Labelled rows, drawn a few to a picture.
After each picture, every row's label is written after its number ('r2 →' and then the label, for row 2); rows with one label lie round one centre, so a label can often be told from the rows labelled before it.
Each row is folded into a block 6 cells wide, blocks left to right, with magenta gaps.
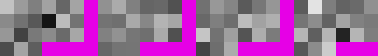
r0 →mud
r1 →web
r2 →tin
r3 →tin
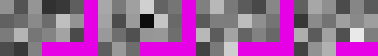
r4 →web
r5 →mud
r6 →tin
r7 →tin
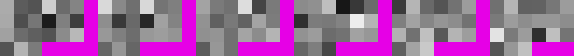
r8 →mud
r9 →mud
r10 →mud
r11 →web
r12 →tin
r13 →tin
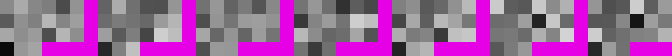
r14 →tin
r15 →tin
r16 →tin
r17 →web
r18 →tin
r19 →mud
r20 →mud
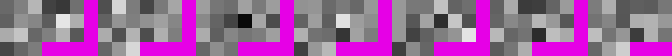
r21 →web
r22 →tin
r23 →mud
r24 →tin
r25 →mud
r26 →tin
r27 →tin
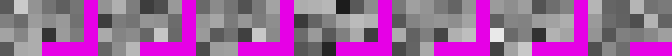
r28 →tin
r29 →tin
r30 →tin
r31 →web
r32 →tin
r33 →tin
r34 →mud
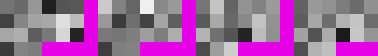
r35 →web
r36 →mud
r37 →tin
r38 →tin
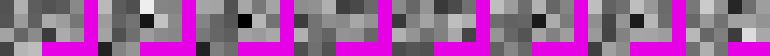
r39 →tin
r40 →mud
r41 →mud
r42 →web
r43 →web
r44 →mud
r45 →mud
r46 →tin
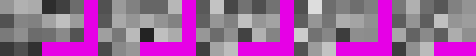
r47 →web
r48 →tin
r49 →tin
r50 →tin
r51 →tin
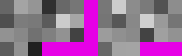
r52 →web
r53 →tin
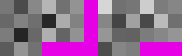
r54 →mud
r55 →mud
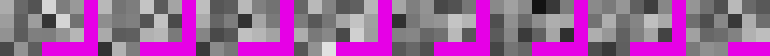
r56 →mud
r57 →mud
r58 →mud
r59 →tin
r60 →web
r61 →web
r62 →web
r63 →mud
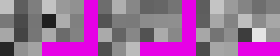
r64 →mud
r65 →tin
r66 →tin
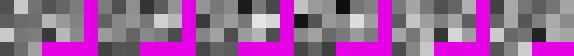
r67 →tin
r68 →web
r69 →web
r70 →web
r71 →tin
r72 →tin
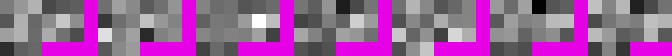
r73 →web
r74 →tin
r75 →web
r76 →web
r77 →tin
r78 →web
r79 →web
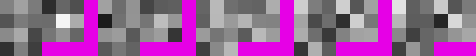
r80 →web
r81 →web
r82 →tin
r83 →mud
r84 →mud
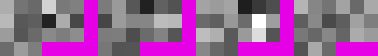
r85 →mud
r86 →web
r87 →web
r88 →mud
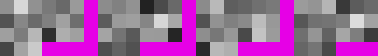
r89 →tin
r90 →web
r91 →tin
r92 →web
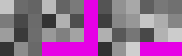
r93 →mud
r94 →tin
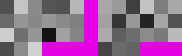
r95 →tin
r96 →mud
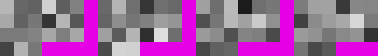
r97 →mud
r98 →tin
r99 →web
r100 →web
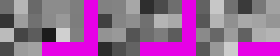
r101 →tin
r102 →web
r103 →tin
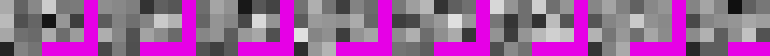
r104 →mud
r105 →web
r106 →web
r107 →tin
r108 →web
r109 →mud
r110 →tin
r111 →web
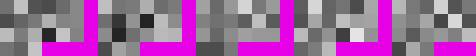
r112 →tin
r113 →mud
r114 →mud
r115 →tin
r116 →mud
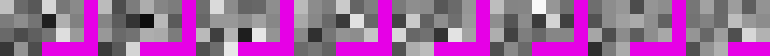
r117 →mud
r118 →mud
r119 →tin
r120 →mud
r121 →tin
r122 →mud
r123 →tin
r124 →tin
